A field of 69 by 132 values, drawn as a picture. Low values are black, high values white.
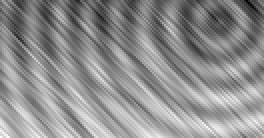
Concentric rings centre on the top right. The field climbs toward the bottom. The histogram is bell-shaped. No row or column stands out.
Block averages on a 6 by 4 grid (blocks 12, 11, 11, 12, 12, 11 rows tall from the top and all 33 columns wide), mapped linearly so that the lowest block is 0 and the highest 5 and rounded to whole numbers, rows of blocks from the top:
1 0 1 0 / 1 1 1 1 / 2 2 2 2 / 3 3 3 3 / 4 4 4 4 / 5 4 5 5
